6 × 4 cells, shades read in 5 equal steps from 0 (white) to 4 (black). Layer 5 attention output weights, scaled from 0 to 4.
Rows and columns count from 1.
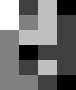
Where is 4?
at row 1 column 4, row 4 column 2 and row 6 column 4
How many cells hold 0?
2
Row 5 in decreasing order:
3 3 2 1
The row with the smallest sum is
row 2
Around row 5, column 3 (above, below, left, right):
3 3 3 3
